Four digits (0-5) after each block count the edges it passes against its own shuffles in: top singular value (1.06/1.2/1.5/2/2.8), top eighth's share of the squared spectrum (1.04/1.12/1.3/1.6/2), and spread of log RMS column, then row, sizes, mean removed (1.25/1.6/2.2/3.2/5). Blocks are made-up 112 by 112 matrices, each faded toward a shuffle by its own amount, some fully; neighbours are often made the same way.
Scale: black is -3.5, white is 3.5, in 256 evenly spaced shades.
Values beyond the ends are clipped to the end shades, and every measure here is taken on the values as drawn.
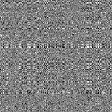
5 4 3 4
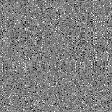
4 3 2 1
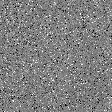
1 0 0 0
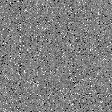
3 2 1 0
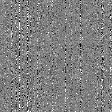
3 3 4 0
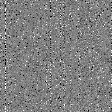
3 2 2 0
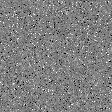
0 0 0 0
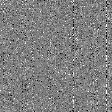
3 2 3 0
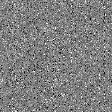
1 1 3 0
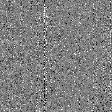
2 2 3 0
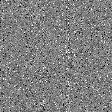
1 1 2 0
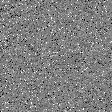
0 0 0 0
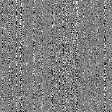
2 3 4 0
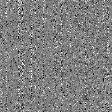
1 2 3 0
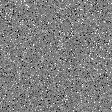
0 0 0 0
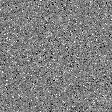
2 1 0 0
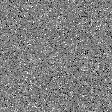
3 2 0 0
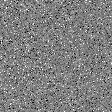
0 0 0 0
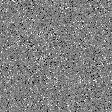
3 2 0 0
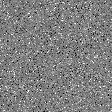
0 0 0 0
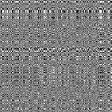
5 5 4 4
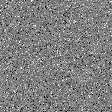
3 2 0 0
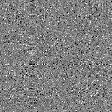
4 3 1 2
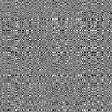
5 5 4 4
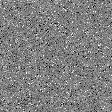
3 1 0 0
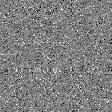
3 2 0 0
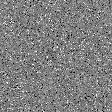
2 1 0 0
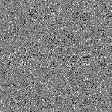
4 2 1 1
